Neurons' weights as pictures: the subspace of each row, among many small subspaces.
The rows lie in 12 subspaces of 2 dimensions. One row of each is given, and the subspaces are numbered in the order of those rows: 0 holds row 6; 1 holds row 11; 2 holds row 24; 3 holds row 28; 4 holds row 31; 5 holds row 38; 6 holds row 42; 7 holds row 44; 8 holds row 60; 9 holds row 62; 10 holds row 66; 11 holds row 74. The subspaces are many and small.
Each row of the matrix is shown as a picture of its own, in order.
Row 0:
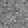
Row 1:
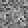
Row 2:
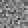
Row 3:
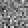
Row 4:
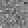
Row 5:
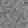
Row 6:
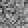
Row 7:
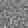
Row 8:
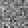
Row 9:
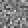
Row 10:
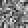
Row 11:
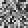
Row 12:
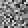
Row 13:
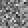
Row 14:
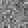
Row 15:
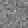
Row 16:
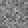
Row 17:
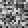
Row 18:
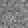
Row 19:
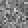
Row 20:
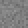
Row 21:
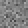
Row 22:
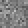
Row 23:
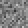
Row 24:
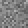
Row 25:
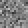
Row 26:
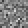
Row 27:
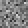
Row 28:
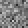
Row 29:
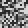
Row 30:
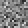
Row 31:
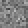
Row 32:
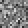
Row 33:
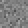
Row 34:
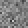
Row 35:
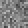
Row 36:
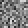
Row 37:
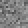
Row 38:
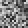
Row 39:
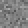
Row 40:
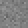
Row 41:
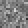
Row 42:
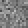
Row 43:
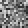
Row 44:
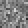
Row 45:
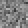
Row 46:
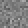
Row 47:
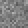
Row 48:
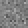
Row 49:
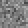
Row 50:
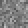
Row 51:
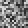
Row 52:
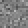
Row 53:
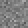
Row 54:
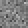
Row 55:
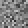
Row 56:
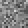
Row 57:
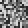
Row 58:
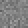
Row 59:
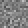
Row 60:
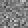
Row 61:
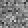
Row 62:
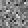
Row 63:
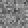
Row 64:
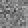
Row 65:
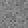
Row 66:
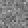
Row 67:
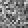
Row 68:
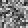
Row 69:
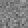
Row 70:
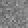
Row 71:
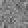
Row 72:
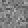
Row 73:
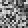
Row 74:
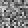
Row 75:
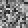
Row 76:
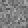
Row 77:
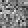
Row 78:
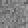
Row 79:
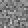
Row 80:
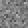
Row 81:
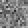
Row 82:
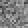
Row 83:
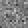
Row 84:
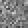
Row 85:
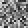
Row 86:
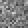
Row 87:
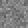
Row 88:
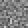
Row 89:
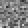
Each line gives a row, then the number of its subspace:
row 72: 4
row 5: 4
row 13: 9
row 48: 8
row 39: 5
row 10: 1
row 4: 9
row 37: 0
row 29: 2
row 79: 0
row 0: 10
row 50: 1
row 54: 9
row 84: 11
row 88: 0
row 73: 5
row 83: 8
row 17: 10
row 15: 5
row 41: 7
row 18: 10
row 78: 6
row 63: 10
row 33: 3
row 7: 0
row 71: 1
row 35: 4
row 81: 6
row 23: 3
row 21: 8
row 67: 0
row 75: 7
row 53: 8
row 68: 1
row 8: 11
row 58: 6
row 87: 1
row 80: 9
